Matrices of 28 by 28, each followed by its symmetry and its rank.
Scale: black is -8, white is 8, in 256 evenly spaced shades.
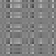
neither, rank one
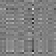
neither, rank two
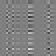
neither, rank one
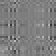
neither, rank two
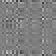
neither, rank two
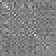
symmetric, rank five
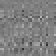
neither, rank three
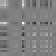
symmetric, rank one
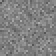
symmetric, full rank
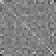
symmetric, rank five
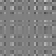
neither, rank one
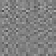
neither, rank three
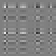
neither, rank one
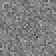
symmetric, full rank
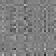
neither, rank three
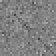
symmetric, full rank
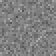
symmetric, full rank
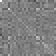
symmetric, rank five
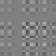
symmetric, rank one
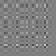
symmetric, rank one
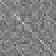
symmetric, rank five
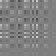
symmetric, rank one
